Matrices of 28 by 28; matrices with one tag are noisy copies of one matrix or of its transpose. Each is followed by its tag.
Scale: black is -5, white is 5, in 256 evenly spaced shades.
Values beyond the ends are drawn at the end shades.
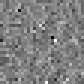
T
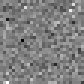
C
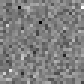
C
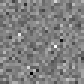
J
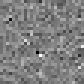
T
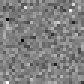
C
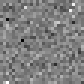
C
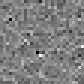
T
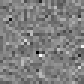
T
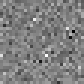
J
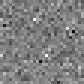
J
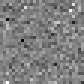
C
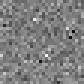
J
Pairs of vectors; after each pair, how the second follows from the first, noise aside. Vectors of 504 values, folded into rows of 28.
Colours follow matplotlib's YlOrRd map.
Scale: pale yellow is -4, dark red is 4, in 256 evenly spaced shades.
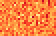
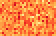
sign-scrambled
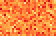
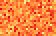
sign-scrambled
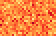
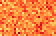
shuffled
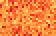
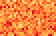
shuffled
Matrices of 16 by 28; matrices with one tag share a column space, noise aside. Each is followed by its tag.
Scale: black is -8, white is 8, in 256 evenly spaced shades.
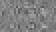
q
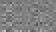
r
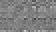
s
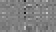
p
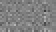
r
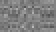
q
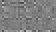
s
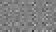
r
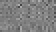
p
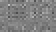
p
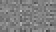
r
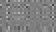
p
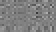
p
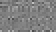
s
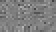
p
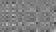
r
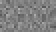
q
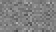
r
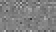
s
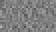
q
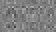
q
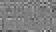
s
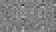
p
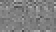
s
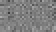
p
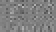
p
